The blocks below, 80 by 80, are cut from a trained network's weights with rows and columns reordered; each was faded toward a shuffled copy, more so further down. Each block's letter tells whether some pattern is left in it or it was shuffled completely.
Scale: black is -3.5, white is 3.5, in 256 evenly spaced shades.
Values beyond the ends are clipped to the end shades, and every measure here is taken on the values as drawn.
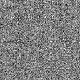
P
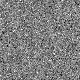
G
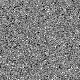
P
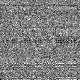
P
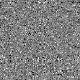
P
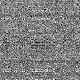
P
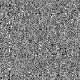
P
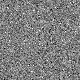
G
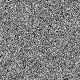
G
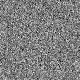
G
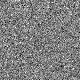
G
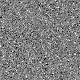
G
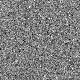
G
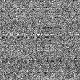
P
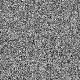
P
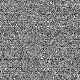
P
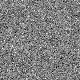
G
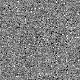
P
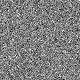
G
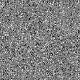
P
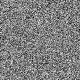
P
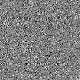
P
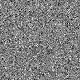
P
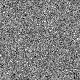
G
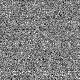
P
